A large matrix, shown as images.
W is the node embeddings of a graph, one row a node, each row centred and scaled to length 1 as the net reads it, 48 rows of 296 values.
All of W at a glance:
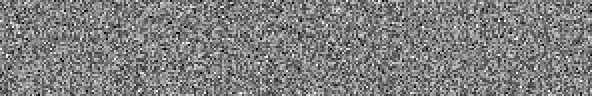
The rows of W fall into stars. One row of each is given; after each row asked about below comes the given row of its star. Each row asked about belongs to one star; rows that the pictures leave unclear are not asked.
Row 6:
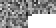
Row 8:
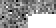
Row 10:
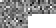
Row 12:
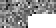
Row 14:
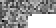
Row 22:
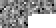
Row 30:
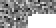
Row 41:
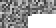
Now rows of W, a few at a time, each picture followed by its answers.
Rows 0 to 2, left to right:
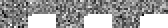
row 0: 14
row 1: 41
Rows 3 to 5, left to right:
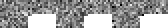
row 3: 12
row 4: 6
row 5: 12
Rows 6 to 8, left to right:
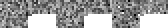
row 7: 22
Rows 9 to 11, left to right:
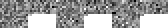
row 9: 10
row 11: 14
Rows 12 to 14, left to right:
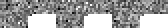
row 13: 6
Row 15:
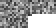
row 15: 12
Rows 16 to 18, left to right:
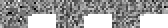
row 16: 8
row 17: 10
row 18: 10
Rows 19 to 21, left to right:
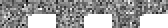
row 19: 14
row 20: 14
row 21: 12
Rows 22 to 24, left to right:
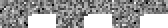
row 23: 6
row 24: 22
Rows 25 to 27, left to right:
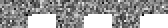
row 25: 6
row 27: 10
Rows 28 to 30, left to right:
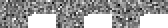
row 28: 10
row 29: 41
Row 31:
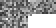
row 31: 14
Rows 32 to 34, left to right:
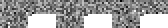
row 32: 8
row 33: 30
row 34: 30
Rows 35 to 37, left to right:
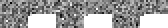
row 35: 41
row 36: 14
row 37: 41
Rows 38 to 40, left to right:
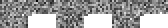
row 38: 22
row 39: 8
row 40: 6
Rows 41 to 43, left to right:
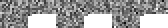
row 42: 22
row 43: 30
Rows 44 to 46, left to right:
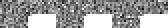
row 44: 41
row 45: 12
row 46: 41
